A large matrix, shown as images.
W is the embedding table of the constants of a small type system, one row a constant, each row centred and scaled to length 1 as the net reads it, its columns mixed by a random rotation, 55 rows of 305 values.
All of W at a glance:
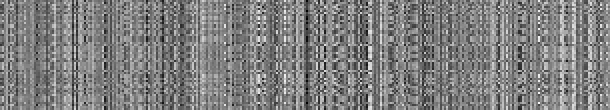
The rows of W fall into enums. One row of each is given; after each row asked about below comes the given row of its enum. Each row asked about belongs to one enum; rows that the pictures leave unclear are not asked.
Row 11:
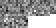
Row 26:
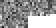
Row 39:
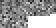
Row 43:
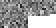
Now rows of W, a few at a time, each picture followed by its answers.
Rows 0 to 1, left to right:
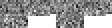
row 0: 11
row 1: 43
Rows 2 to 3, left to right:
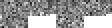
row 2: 26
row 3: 39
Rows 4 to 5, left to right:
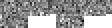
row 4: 26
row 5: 11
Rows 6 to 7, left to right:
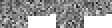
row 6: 39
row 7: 43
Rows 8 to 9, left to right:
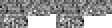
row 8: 11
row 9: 11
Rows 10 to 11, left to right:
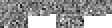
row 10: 43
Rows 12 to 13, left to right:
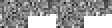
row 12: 26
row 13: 26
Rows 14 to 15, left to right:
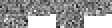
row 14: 11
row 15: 43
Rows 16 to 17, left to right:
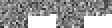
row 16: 43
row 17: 26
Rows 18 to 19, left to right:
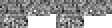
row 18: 11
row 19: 11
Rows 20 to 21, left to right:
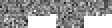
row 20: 11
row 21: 26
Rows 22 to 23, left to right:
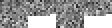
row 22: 39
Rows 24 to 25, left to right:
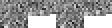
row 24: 43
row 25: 43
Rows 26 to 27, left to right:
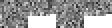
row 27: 43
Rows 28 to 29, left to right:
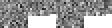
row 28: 43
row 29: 26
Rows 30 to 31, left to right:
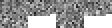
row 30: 39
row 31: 43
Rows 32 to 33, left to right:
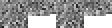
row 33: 43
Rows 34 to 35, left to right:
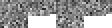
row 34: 43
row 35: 39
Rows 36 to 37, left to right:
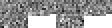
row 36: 43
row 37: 11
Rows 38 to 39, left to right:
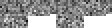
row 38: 11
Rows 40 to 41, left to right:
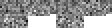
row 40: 11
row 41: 39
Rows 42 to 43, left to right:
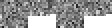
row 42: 26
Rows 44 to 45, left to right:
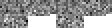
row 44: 11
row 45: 39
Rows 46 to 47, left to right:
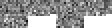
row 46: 11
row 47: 26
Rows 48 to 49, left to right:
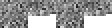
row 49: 43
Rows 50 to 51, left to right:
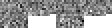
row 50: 43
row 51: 11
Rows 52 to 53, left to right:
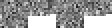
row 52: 26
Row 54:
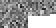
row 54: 43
